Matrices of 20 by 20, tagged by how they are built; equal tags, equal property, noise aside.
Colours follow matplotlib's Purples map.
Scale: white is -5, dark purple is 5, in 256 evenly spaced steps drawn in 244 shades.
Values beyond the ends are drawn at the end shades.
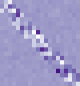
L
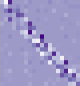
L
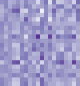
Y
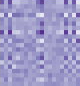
Y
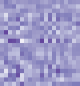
Y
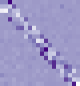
L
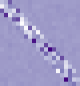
L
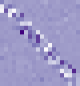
L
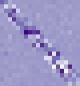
L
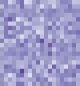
Y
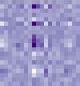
Y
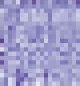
Y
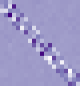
L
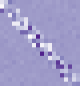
L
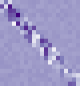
L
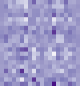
Y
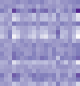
Y
